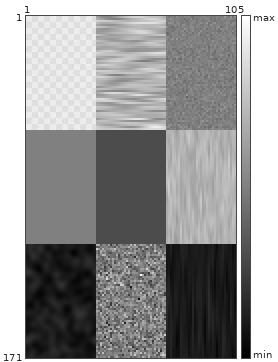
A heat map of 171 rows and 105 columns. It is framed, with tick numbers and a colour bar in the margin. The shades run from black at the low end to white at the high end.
The table splits into 3 rows of 3 panels. Panel 1,1: very high, checkered, faint in contrast. Panel 1,2: high, streaked across. Panel 1,3: middling, fine-grained, faint in contrast. Panel 2,1: middling, flat. Panel 2,2: low, flat. Panel 2,3: high, streaked downward, faint in contrast. Panel 3,1: very low, blotchy, faint in contrast. Panel 3,2: middling, fine-grained, strong in contrast. Panel 3,3: very low, streaked downward, faint in contrast.
